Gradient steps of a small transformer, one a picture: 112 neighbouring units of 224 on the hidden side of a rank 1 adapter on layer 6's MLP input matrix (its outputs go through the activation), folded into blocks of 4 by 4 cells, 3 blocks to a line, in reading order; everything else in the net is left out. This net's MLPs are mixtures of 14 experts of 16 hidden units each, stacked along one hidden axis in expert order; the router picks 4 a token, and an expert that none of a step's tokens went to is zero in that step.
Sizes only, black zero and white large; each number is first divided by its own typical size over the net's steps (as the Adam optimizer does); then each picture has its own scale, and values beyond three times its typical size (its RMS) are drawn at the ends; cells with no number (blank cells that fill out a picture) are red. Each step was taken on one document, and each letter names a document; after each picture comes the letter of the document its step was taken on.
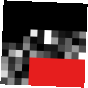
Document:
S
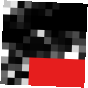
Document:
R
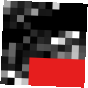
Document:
R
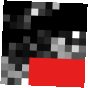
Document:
R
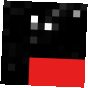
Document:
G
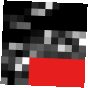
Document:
S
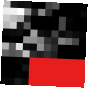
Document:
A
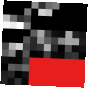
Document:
S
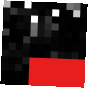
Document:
G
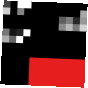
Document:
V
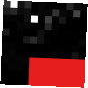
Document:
G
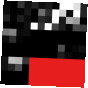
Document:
V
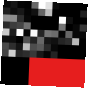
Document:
A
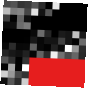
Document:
R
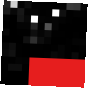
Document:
G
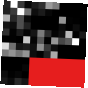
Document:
A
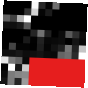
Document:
R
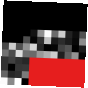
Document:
S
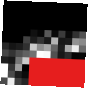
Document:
S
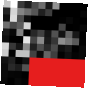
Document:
A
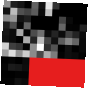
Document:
A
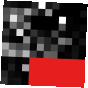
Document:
A
